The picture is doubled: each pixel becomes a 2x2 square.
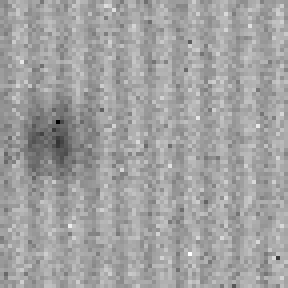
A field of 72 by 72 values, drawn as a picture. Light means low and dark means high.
No single row or column stands out from its neighbours. One bump rises in the middle left. The ninth with the highest average is the middle left. Stripes running up and down repeat 10 times from left to right.
